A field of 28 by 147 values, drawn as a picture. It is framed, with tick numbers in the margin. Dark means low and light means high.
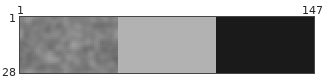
The table splits into one row of 3 panels. Panel 1,1: middling, blotchy, faint in contrast. Panel 1,2: high, flat. Panel 1,3: very low, flat.
